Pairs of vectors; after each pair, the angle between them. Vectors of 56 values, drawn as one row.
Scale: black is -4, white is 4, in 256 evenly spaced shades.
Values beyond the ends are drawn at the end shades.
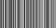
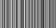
nearly opposite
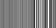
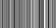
partly opposed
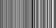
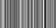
orthogonal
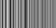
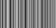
nearly parallel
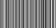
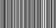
nearly opposite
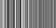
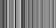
nearly opposite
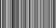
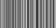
orthogonal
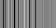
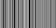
nearly parallel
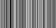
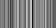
partly aligned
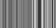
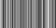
partly aligned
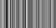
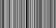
partly opposed
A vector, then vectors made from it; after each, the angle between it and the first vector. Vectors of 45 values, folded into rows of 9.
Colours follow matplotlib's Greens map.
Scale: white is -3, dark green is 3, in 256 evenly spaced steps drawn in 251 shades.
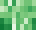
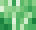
nearly parallel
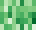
orthogonal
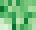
nearly opposite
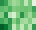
partly aligned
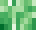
nearly parallel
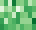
partly aligned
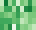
partly aligned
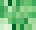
nearly opposite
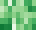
nearly parallel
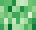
partly aligned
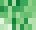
nearly opposite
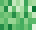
orthogonal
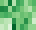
nearly opposite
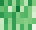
partly opposed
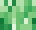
nearly parallel
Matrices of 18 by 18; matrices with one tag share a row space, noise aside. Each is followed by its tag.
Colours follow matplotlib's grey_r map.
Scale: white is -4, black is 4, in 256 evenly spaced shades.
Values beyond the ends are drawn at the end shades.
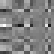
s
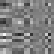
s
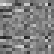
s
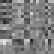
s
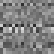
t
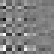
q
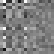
q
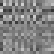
t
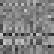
t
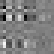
q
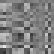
s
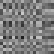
t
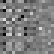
q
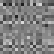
t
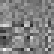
s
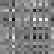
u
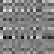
t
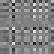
u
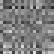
t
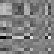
s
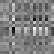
u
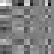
s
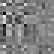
q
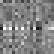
t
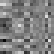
s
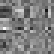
s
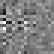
q
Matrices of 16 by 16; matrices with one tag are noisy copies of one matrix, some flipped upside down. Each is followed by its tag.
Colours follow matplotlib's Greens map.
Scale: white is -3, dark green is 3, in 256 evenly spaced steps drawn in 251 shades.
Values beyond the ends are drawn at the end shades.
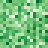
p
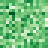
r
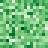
r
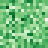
r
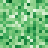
p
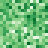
p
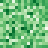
r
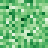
r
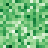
p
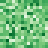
r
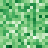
p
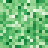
p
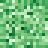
r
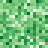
p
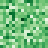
r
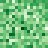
r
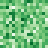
r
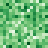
p
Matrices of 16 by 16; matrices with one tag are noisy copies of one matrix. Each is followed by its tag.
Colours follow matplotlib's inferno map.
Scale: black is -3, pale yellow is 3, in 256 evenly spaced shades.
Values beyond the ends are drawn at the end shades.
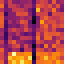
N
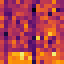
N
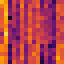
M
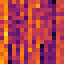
M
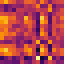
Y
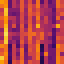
M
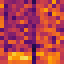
N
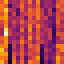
M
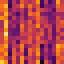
M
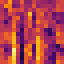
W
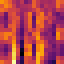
W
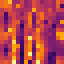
W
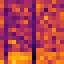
N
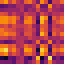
Y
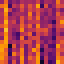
M
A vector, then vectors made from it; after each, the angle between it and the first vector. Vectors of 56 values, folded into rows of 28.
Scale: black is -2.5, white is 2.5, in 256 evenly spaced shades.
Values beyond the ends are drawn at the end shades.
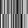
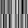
orthogonal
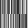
partly aligned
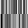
partly opposed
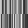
nearly opposite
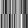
nearly opposite
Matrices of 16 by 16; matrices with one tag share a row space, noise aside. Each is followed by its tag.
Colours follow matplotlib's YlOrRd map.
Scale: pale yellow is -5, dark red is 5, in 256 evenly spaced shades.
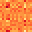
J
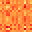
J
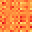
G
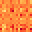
G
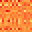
J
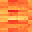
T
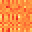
J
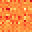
J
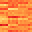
T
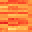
T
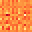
J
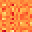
G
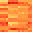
T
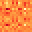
J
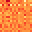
J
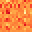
J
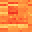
T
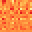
G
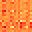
G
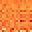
G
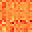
G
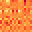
J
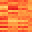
T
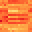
T
